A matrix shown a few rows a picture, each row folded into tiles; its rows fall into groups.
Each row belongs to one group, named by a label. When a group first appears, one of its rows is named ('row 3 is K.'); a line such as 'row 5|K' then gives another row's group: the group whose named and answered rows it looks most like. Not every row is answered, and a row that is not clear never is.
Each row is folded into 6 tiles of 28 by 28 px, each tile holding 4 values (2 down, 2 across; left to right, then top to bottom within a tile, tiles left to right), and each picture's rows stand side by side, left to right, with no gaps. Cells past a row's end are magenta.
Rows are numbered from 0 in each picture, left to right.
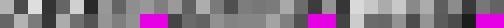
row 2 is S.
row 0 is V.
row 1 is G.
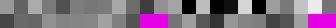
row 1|V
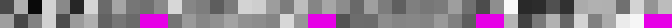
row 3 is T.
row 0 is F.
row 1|T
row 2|G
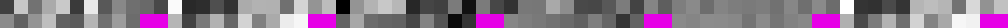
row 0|F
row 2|S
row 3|S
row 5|T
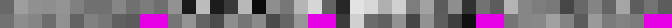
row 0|S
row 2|S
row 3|G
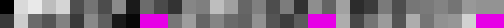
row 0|S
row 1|S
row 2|T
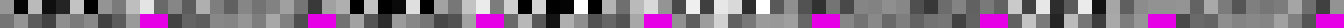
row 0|V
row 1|G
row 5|S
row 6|V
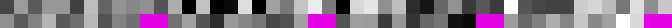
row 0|F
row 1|V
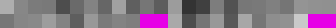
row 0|G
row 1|T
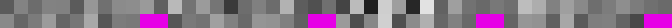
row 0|F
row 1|G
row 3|S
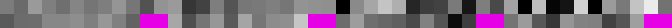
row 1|T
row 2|S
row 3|V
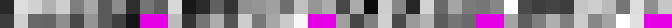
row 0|S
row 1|T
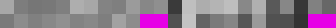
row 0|T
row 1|S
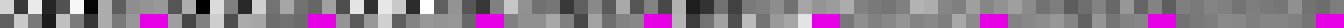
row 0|V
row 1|F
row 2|F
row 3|G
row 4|T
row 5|T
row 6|G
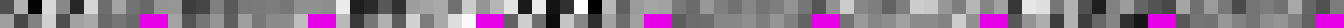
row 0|F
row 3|V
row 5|T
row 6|S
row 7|G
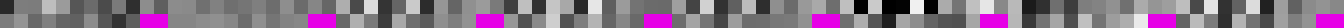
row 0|S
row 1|G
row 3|F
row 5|V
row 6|T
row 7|V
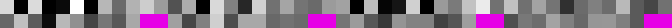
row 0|V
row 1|F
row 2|V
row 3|G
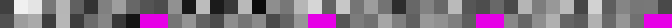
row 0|S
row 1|V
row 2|G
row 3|F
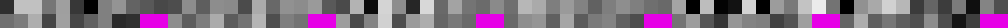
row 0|S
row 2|F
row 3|S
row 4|V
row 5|S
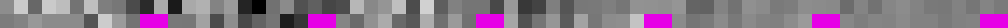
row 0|F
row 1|S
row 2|F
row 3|T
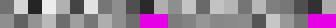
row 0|F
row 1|F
